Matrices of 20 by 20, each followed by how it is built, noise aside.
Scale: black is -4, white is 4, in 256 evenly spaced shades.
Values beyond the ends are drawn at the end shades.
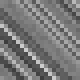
Toeplitz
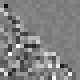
lower triangular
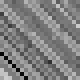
Toeplitz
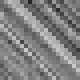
Toeplitz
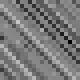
Toeplitz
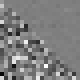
lower triangular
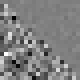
lower triangular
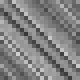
Toeplitz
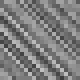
Toeplitz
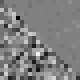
lower triangular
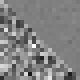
lower triangular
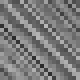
Toeplitz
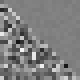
lower triangular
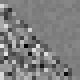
lower triangular
